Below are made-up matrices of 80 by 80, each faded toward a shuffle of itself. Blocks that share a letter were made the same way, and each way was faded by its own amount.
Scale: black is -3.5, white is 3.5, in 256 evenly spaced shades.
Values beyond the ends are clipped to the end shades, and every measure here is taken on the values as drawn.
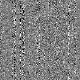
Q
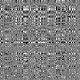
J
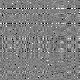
J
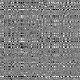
J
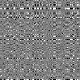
J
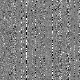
Q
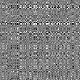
J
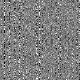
Q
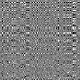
J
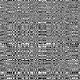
J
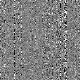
Q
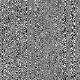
Q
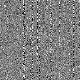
Q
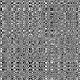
J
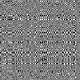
J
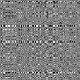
J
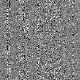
Q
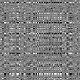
J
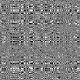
J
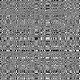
J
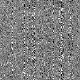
Q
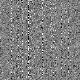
Q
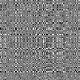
J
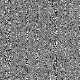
Q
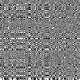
J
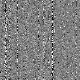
Q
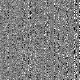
Q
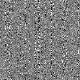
Q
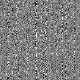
Q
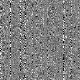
Q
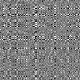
J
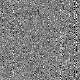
Q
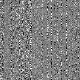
Q
